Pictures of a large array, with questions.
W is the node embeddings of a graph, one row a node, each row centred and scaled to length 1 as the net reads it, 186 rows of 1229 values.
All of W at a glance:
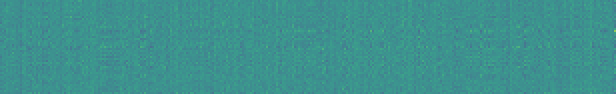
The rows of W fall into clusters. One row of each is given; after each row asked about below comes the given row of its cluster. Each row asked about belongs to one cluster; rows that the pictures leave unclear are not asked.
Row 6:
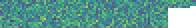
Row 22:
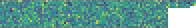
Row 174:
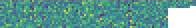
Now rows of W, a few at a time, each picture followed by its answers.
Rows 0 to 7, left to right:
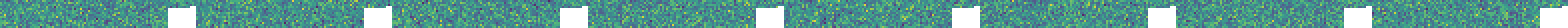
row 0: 6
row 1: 22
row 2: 6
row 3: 174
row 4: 22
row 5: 174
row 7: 6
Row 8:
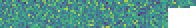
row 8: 6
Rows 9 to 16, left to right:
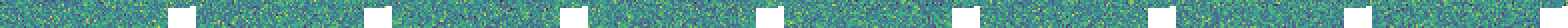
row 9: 174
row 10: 174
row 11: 6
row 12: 6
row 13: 6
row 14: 174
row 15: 22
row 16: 22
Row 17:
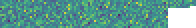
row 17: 174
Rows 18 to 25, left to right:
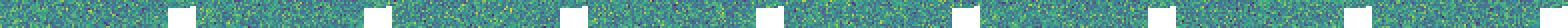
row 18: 6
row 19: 6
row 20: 174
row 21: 6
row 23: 6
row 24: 174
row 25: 6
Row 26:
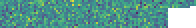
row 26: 22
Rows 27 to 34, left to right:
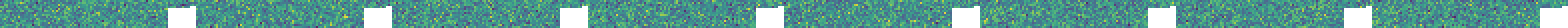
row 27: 174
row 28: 22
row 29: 22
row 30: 6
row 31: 174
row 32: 6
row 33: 22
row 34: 6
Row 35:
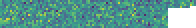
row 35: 6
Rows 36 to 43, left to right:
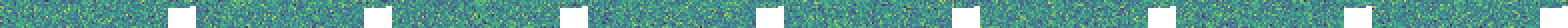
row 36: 174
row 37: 22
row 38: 174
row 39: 22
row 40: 22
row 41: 6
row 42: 6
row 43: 174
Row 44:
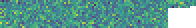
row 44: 6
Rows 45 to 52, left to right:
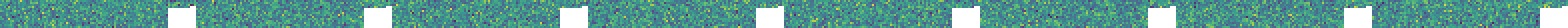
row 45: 22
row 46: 6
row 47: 174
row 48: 22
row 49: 22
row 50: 6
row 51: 6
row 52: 22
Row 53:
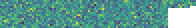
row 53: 6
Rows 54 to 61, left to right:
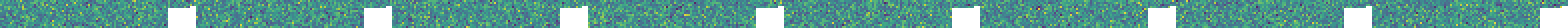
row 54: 22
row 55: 22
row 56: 22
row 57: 6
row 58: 174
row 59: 174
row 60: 174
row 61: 174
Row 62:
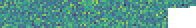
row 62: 174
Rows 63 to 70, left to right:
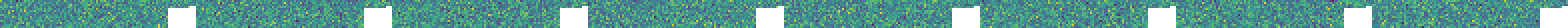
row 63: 174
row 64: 6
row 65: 6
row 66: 174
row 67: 174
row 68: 6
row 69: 6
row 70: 22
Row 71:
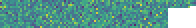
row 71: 174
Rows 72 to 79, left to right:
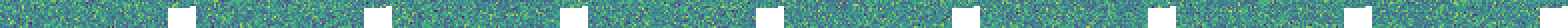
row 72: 22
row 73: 22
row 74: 6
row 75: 22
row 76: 174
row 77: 6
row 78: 174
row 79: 174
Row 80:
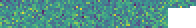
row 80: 6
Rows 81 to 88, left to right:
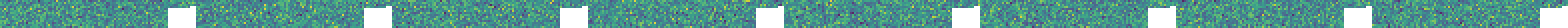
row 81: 6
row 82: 174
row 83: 22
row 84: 22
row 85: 22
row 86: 6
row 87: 6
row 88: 22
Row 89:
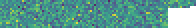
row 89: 6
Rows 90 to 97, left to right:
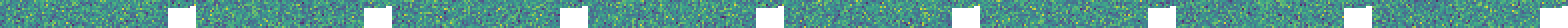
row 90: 22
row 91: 6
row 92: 22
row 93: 22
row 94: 22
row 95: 22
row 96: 174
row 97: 174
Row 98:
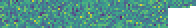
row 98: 174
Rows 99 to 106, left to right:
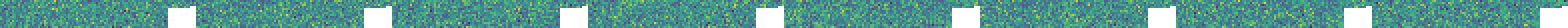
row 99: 22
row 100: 174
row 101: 22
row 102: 22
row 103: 6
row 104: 174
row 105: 6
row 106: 6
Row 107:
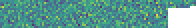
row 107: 174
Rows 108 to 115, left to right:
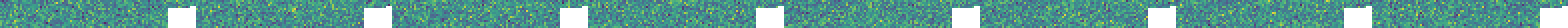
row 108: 6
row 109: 22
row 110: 22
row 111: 174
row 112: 174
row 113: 174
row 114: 174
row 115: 6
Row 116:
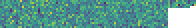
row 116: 22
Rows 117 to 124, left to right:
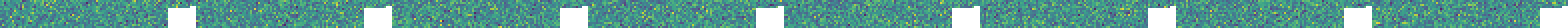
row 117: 22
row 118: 174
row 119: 6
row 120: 174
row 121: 174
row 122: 22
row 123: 174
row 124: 6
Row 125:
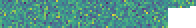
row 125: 6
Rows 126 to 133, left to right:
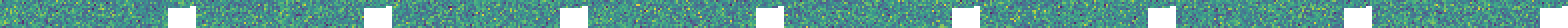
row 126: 6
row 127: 174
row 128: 174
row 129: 6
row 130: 174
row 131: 174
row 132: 22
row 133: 22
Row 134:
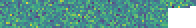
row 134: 6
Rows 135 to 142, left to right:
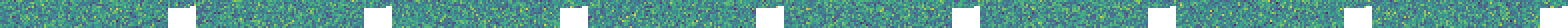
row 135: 22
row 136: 22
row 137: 6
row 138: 174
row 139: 22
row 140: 22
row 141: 174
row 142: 6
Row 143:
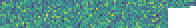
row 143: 174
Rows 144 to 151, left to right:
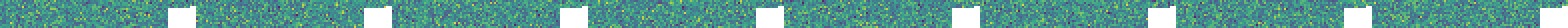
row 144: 22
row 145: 174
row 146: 22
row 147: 174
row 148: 6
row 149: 22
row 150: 6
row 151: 22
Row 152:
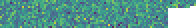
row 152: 22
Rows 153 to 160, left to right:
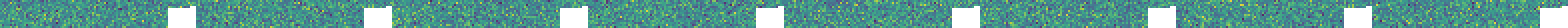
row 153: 6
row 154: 22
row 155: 6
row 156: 6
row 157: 174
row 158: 6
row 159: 22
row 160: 174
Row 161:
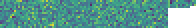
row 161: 22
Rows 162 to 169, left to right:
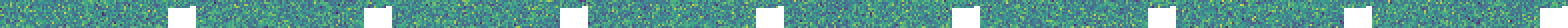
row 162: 174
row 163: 6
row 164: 22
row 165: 174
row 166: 174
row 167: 6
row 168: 22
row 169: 6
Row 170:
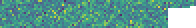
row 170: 174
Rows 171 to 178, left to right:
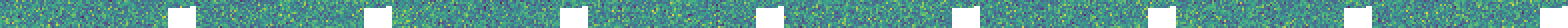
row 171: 6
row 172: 174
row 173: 6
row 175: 22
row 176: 174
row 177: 6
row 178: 174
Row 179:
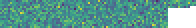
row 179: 6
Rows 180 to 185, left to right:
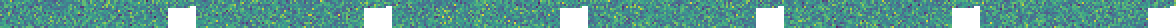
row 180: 174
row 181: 6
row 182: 174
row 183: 22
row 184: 6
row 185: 22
